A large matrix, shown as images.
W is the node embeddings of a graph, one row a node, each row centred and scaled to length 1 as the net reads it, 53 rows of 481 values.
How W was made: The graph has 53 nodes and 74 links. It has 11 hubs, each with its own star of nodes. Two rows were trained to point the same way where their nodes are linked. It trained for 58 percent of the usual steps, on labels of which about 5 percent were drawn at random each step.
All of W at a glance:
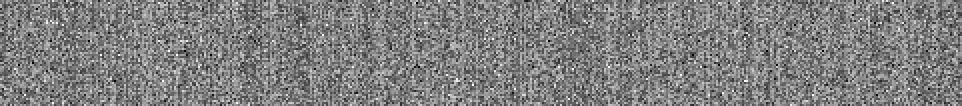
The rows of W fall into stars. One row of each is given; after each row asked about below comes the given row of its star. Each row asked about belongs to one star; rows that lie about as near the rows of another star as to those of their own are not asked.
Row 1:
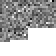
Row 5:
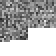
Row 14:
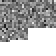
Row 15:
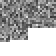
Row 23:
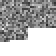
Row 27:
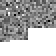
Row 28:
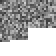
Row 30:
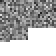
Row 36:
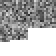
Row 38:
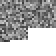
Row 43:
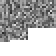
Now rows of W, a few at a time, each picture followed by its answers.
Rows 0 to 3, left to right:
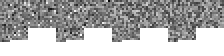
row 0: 38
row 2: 14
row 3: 15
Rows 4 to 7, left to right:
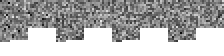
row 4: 28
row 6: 1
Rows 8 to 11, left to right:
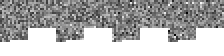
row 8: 5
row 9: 28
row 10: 27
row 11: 38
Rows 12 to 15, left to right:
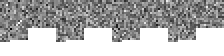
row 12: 43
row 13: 27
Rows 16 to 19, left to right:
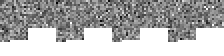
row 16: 1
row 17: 15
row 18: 30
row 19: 5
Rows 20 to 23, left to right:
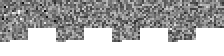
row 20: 36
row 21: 30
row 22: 43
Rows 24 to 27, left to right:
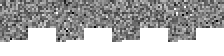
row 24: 30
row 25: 36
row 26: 28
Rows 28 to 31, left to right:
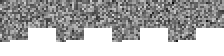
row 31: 23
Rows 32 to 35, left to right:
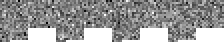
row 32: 5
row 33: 38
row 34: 15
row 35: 14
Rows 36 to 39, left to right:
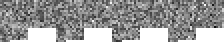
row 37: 28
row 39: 15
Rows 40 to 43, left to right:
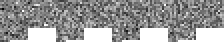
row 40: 43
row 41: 36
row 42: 14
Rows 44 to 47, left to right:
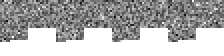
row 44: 5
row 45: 23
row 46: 30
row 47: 1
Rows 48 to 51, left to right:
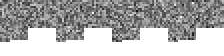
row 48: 23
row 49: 30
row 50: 38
